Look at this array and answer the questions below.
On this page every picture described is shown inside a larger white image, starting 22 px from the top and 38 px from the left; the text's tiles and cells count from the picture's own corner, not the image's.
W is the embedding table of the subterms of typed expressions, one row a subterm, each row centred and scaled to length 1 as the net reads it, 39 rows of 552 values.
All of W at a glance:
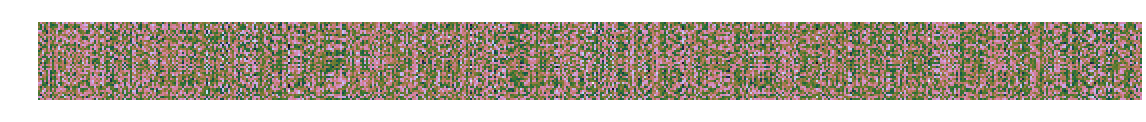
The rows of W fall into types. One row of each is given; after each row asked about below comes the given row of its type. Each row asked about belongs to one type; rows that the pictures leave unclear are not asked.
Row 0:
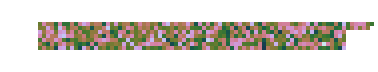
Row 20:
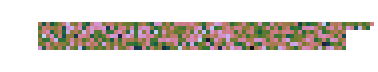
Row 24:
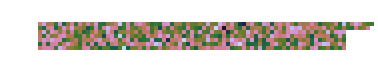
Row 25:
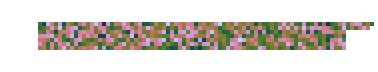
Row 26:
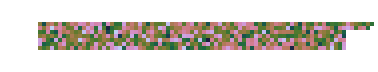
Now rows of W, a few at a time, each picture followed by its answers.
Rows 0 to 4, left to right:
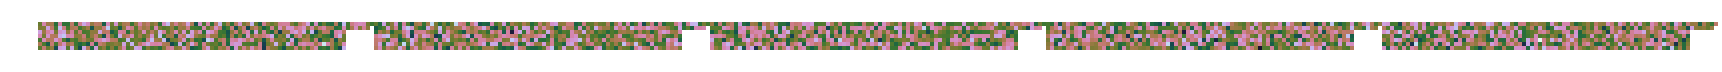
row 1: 25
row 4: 24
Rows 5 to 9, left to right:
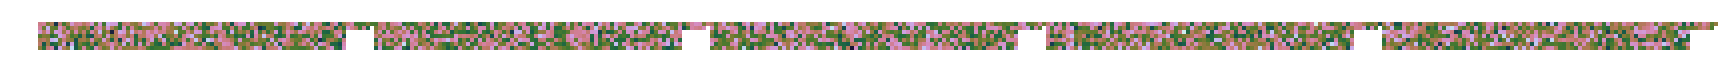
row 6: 0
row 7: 26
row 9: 0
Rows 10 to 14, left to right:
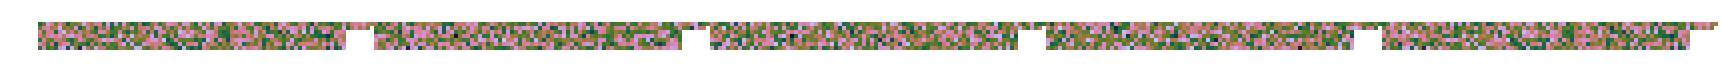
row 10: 0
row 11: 25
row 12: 24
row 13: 26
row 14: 0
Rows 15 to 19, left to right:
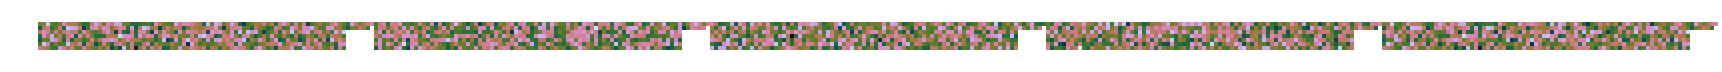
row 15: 20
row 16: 0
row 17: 24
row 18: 20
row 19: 20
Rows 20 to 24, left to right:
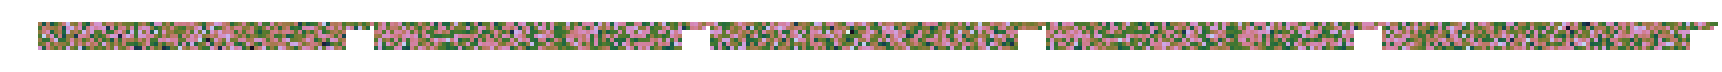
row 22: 20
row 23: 0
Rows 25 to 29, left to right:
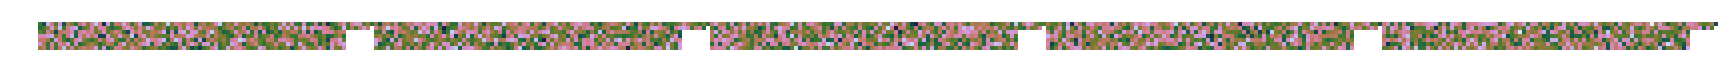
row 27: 24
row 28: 25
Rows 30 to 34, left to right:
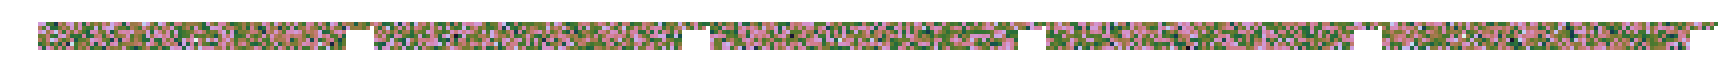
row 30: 24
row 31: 24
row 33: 26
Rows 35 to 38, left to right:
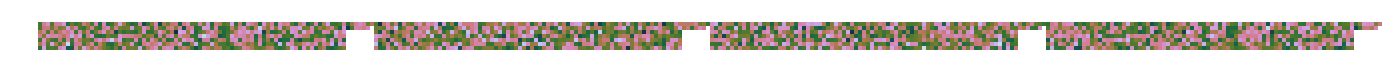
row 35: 0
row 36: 25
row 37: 24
